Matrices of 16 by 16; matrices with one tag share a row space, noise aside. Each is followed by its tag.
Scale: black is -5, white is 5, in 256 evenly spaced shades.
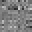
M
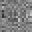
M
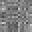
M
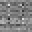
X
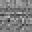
X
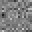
M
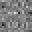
M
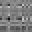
X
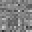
M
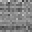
X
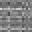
X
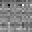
X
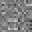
M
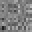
M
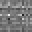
X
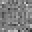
M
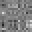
M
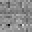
X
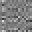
M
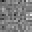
M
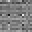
X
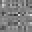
M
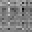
X
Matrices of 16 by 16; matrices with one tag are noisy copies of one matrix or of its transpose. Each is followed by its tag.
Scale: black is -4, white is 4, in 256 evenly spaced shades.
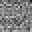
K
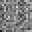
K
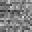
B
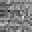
B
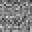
K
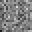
K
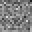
K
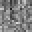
B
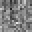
B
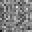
K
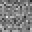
K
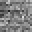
B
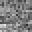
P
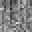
B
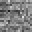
B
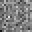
K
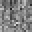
B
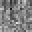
B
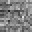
B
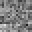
P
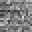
B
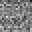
K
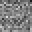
K
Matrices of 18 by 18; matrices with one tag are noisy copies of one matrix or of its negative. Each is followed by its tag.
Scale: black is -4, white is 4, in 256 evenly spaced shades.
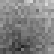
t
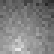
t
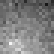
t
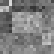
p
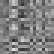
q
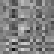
q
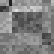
p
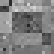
p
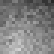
t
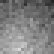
t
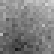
t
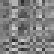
q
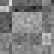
p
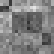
p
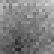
t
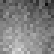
t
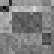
p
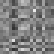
q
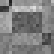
p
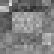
p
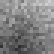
t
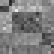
p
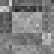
p
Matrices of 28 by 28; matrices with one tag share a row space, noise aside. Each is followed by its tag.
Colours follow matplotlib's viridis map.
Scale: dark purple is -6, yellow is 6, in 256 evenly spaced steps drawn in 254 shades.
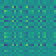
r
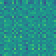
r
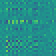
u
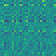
r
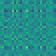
r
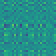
r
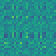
r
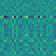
r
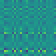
r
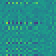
u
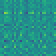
r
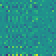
u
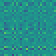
r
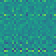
r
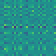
r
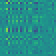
u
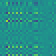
u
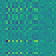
u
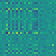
u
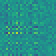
u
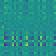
r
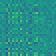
u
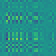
u
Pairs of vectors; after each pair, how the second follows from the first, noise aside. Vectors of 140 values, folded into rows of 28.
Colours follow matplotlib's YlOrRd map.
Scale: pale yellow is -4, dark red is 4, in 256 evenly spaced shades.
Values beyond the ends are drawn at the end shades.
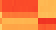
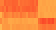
shrunk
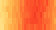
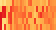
sign-scrambled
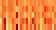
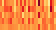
reversed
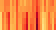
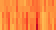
shrunk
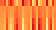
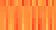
shrunk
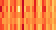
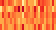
sign-scrambled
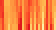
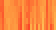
shrunk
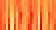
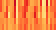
reversed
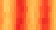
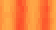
shrunk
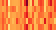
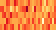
shuffled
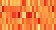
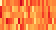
shuffled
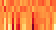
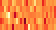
shuffled
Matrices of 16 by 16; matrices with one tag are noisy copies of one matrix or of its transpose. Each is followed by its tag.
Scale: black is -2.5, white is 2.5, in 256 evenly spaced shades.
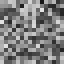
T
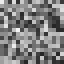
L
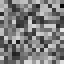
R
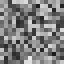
R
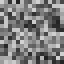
L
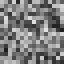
L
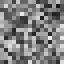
R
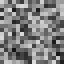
L
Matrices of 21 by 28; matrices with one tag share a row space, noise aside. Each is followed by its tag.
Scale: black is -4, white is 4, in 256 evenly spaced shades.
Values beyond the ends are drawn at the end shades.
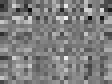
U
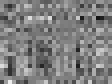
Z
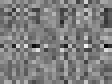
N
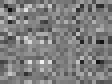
Z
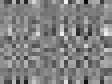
N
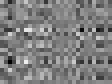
Z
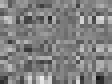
Z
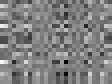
U
